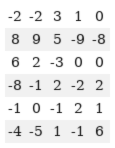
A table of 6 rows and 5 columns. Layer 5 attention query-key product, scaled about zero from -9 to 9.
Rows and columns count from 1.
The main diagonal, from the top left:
-2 9 -3 -2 1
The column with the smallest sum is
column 4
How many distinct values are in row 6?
5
